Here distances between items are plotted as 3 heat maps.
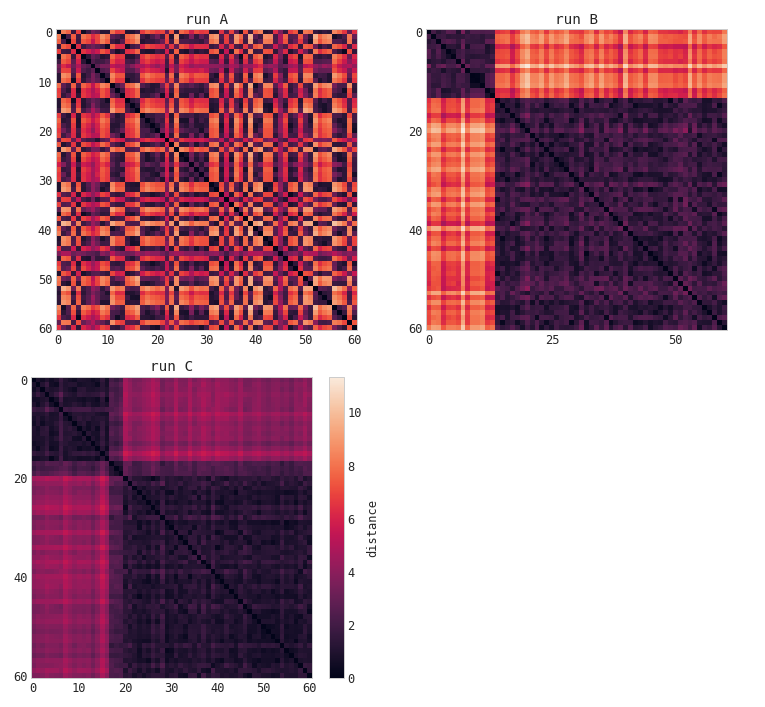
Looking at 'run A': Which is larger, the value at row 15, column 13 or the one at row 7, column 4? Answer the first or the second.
the first
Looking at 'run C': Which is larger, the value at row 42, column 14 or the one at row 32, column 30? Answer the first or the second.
the first
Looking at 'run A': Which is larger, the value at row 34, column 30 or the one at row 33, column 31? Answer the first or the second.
the second
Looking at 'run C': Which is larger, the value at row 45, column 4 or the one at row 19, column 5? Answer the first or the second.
the first
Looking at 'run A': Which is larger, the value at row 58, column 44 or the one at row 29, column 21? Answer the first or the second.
the second
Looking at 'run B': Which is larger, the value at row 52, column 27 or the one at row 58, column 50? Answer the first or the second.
the second
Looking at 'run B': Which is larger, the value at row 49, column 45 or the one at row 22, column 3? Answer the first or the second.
the second
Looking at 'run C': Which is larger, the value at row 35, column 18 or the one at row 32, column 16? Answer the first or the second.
the second
